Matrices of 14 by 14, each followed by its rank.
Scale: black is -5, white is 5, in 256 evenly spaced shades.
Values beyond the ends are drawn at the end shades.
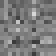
three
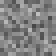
full rank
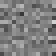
three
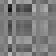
one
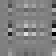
one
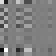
one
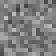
full rank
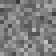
full rank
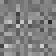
three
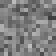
full rank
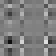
one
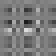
one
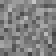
full rank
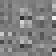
three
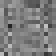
three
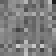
three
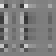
one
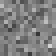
full rank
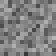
full rank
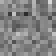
three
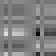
one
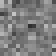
three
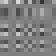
one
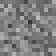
full rank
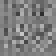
three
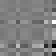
one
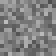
full rank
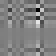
one
